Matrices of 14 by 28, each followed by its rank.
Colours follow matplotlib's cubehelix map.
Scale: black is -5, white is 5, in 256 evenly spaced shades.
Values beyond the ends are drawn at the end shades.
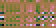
two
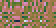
three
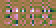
two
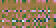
three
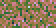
full rank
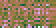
three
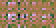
two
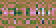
two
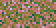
full rank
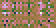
three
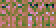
three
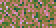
full rank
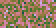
full rank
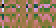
two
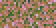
full rank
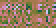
three
